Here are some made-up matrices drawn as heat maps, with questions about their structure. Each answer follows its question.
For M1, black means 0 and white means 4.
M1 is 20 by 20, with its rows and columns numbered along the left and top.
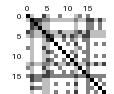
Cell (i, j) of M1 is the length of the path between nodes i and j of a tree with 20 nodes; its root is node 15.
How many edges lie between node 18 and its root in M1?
2
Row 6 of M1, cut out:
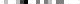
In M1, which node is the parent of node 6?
5
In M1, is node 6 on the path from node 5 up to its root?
no
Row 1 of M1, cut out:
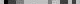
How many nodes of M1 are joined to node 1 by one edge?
5
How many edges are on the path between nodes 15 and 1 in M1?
1
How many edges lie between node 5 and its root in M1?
1
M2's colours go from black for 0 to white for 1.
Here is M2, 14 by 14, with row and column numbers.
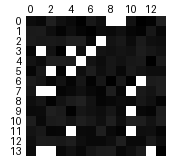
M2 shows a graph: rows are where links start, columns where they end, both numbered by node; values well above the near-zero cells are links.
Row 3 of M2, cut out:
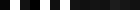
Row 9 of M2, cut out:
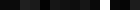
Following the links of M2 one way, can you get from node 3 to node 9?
no
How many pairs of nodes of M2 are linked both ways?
2
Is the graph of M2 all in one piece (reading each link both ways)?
yes
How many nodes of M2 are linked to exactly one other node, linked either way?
2
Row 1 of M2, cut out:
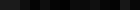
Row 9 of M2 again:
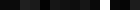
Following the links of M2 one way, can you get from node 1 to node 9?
no
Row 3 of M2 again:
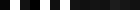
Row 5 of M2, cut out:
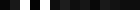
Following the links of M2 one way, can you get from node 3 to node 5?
yes
